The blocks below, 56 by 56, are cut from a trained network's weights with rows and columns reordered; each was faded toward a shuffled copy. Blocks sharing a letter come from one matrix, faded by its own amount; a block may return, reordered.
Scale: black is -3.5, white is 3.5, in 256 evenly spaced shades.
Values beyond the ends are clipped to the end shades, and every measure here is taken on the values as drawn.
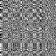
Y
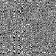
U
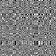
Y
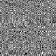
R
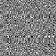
R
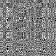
R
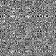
U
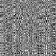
R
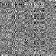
R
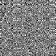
U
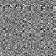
R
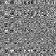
Y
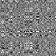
Y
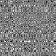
Y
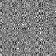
R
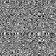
U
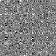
U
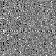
U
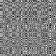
Y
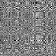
R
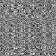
R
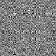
R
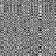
Y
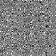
U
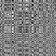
Y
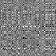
Y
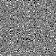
U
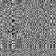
Y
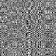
R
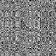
R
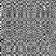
Y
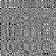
Y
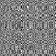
Y
